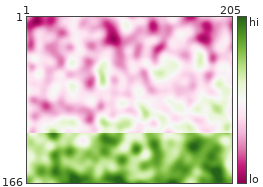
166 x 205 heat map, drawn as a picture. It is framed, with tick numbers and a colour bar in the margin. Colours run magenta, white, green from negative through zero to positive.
Lone odd cells: none. Slope: up to the bottom. Seam: horizontal, 70% of the way down, the bottom part higher.
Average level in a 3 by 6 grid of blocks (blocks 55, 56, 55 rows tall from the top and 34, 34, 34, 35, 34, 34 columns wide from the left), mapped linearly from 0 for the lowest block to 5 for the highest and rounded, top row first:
010010
112222
445455
